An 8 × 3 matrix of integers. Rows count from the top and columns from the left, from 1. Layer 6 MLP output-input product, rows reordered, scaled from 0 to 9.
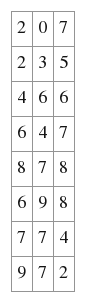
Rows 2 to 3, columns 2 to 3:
3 5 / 6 6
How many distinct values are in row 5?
2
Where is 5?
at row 2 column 3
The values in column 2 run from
0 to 9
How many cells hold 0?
1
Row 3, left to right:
4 6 6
